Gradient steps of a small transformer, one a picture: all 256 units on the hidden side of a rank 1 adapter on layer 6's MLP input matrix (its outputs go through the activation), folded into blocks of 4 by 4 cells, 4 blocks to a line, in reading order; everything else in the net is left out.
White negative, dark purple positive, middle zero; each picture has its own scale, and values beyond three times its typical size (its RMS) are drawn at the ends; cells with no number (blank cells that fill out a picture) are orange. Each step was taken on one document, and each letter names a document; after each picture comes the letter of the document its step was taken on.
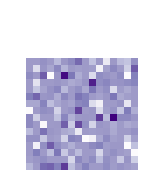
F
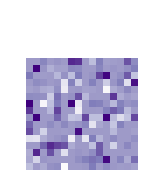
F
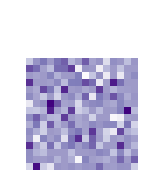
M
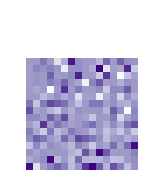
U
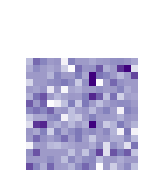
M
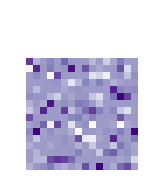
M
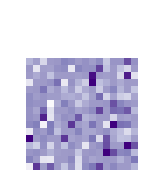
M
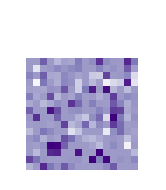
F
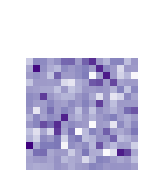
M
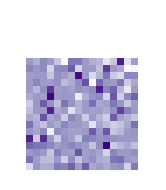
U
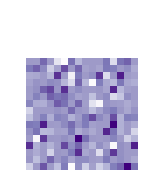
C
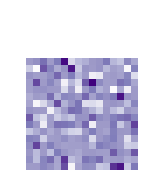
C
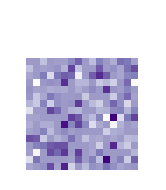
F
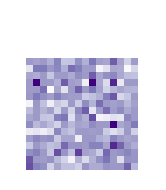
C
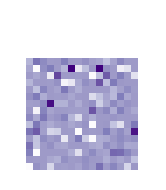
M
